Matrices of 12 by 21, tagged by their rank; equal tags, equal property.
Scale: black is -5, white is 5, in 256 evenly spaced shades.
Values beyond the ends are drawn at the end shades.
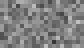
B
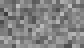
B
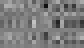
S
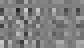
S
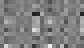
S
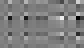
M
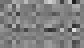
S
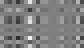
M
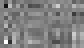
S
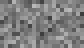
B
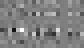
S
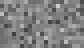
B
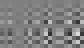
M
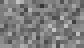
B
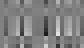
M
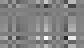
M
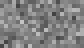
B
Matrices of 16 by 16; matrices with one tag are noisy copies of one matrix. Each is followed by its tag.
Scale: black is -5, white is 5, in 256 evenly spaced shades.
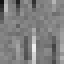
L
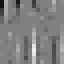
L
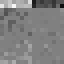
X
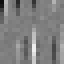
L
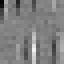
L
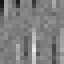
L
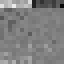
X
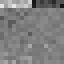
X
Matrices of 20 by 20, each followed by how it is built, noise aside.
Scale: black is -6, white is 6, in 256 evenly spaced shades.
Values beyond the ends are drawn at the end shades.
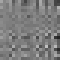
low rank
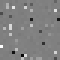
sparse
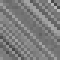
Toeplitz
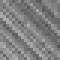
Toeplitz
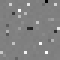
sparse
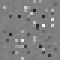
sparse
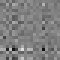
low rank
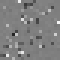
sparse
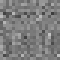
low rank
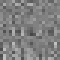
low rank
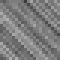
Toeplitz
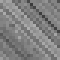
Toeplitz
